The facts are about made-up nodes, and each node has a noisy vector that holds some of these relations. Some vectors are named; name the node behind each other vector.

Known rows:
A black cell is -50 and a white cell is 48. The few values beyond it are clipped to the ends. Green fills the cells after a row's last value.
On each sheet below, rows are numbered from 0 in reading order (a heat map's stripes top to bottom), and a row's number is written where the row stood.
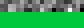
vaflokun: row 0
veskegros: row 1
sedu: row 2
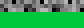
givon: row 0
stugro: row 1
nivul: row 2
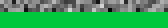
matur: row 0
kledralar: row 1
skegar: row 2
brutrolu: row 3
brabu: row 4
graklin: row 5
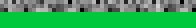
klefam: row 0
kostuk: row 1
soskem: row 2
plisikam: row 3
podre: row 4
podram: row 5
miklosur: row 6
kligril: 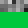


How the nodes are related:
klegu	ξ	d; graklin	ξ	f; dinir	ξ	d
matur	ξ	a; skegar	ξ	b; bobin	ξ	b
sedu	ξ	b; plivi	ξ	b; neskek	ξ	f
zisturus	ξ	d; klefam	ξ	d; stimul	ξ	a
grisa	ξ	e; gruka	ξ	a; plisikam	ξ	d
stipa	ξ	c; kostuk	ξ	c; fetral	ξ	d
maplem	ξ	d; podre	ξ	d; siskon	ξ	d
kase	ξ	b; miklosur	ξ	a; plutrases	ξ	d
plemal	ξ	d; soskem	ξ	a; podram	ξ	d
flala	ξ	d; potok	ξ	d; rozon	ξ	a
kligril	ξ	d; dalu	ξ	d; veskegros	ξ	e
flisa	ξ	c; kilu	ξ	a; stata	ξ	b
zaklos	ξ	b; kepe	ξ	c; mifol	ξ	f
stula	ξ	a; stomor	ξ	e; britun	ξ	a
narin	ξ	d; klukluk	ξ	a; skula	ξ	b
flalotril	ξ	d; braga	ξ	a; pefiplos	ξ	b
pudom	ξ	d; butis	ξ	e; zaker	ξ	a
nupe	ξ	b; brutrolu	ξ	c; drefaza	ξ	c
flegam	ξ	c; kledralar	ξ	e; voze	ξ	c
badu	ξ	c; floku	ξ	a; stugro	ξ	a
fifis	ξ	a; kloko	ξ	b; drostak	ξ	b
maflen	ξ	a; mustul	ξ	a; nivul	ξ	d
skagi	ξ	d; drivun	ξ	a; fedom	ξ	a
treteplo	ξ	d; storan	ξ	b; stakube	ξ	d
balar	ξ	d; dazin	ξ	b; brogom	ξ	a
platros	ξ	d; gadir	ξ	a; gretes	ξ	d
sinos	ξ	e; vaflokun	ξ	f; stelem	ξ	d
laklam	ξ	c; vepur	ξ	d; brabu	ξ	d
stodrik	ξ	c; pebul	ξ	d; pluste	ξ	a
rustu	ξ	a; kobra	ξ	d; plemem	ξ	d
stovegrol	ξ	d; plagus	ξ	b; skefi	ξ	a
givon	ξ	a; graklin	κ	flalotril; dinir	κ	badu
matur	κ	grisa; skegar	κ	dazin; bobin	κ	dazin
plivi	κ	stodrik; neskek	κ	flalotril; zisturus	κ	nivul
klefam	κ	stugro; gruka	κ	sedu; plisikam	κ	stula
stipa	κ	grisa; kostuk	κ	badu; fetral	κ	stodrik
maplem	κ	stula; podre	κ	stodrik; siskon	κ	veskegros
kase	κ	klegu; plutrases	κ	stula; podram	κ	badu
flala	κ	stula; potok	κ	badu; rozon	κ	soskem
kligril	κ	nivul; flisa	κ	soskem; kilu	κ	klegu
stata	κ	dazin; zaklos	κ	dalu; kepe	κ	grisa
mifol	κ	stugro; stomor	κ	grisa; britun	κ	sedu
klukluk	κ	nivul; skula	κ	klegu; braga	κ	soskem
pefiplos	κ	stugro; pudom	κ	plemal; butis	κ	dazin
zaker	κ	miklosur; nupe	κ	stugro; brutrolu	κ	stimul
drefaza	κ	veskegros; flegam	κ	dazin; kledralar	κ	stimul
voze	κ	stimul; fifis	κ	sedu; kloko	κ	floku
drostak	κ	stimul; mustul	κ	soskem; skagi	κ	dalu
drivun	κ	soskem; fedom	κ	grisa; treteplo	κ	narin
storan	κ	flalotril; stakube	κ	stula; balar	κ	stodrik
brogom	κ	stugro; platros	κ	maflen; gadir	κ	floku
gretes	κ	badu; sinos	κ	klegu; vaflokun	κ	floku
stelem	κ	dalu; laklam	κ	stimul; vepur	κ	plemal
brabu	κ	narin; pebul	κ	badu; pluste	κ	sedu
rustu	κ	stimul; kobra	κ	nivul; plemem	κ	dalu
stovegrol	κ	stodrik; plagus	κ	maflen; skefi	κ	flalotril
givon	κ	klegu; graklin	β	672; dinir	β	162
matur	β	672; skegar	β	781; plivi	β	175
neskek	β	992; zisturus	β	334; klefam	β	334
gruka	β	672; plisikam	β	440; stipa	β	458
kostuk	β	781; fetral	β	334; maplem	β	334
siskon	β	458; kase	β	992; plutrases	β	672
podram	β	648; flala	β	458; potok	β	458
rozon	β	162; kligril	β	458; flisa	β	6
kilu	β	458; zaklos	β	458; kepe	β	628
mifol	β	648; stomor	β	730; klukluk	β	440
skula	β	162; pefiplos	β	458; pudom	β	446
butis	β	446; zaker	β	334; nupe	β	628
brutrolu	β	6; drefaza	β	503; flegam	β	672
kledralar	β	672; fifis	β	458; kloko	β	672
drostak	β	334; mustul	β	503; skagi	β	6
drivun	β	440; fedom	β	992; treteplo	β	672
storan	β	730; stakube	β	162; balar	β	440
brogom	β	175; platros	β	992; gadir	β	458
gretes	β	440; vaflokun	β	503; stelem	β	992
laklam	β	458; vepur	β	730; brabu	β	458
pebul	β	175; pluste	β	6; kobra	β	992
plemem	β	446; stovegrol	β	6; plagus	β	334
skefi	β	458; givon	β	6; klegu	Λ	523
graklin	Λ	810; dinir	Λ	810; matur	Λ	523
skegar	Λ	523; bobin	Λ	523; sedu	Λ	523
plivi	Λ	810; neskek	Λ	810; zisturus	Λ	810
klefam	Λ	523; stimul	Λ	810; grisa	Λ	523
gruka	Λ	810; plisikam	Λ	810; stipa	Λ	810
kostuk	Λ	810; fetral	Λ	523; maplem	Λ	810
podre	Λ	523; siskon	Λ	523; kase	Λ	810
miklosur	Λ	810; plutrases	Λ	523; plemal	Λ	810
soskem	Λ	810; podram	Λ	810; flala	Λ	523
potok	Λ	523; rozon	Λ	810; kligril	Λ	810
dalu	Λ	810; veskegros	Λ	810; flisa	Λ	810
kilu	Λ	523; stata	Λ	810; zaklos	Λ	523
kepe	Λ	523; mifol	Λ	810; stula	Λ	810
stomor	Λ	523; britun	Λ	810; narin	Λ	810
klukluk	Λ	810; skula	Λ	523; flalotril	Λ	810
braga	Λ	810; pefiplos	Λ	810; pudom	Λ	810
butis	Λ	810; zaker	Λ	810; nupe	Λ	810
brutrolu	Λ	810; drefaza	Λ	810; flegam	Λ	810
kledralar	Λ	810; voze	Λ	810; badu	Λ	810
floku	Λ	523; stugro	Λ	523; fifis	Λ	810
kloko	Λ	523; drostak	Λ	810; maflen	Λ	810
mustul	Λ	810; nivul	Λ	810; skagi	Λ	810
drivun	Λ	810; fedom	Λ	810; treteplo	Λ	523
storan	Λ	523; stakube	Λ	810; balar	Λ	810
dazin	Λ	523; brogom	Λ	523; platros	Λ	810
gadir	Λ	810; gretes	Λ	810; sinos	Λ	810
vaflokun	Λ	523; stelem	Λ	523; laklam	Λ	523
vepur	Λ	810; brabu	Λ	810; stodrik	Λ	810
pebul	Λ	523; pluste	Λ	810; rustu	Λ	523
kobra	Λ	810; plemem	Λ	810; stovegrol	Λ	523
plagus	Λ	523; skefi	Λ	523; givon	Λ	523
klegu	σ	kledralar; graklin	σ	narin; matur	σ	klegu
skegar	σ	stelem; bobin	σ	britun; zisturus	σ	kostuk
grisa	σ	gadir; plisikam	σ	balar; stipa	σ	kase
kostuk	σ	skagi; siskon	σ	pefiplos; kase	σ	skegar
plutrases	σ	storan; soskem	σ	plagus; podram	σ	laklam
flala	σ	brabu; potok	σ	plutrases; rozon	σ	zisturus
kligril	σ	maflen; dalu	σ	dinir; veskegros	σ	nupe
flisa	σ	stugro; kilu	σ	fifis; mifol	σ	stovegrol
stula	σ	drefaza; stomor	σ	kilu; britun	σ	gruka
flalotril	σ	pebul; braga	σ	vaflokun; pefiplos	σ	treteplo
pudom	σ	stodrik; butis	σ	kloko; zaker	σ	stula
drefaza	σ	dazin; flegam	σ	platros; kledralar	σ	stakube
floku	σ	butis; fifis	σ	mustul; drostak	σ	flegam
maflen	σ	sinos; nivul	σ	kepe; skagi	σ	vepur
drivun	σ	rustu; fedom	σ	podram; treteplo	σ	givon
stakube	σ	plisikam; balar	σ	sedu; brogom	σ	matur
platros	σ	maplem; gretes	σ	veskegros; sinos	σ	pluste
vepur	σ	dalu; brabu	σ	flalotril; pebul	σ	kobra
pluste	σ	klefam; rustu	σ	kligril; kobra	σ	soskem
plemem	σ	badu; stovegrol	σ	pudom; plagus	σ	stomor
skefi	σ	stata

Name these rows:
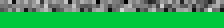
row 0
plemem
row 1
dinir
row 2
vepur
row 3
mustul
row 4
flisa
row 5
bobin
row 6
kilu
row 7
nupe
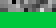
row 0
skagi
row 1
pefiplos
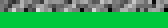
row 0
plivi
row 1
kepe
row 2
voze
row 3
laklam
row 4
neskek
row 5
gruka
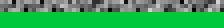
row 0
gadir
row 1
fifis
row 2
pebul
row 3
drostak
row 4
zisturus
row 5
flegam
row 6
floku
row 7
kase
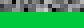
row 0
stimul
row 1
badu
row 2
sinos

